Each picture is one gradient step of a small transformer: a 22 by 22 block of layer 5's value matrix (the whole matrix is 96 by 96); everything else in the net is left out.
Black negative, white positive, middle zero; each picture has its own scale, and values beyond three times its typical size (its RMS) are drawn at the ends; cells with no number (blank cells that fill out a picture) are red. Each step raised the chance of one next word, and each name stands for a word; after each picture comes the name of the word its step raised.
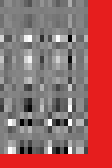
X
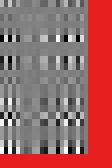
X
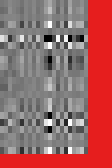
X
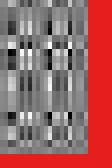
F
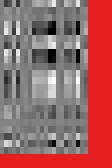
F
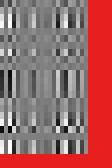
X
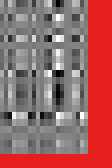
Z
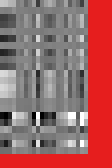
Z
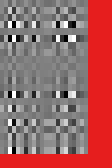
X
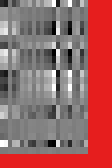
F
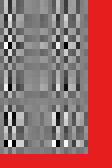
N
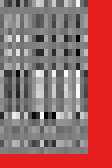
Z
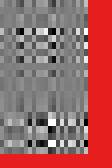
N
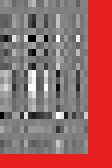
Z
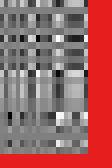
Z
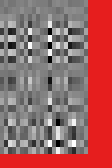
N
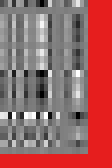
Z
